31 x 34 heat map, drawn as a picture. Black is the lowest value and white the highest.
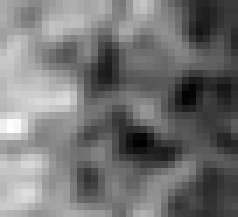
Slope: up to the left. Ninth with the highest average: middle left. Grain: blotchy.
